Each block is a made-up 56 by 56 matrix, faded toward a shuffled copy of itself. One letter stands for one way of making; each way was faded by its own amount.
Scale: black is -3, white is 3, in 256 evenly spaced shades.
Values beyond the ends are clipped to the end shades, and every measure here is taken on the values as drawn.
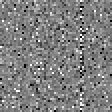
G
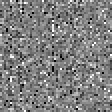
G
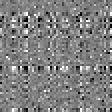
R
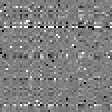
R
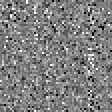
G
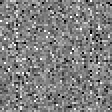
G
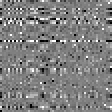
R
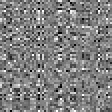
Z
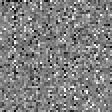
G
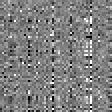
Z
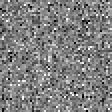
G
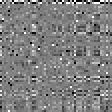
R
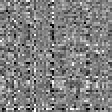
Z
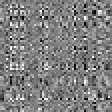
Z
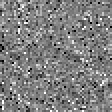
G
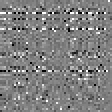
R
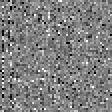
G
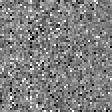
G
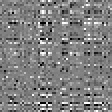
R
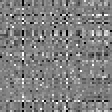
R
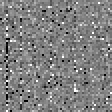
G
